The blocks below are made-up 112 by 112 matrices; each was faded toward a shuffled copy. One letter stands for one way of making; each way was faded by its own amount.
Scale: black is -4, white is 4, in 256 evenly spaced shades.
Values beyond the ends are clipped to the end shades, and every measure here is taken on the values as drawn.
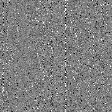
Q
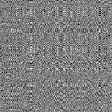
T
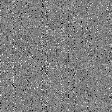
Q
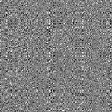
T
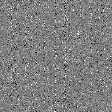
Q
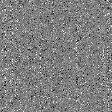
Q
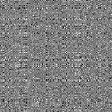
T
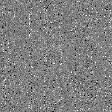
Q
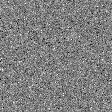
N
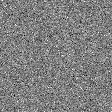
N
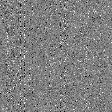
Q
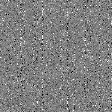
Q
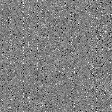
Q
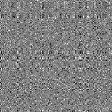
T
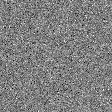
N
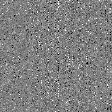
Q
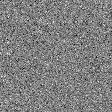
N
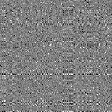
T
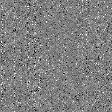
Q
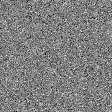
N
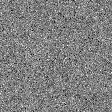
N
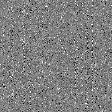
Q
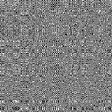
T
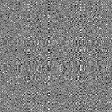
T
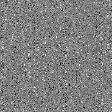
Q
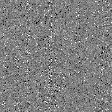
Q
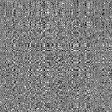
T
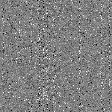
Q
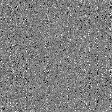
Q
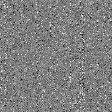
Q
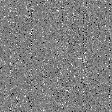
Q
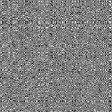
T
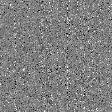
Q
